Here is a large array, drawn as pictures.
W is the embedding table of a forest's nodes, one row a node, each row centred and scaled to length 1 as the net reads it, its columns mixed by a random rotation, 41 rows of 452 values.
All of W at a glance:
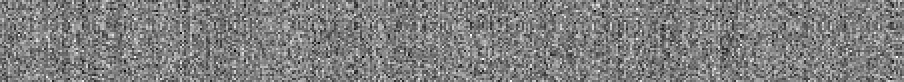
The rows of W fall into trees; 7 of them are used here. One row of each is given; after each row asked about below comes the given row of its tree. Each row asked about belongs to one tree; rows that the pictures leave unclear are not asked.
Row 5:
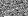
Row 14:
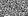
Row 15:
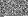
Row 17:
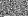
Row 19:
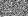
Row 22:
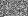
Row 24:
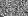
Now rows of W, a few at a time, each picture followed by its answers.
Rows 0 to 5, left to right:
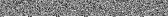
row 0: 5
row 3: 14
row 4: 19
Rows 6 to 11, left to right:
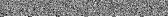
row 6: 22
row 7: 24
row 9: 19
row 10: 15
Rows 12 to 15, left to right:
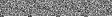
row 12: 14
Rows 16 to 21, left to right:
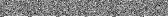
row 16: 22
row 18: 17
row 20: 22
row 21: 5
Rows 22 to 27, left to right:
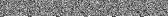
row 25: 15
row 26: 24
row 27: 24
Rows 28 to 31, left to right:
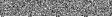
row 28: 19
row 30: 14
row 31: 14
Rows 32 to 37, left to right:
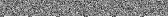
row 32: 5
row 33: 5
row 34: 22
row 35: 14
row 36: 14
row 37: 22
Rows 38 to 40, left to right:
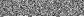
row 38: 17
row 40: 15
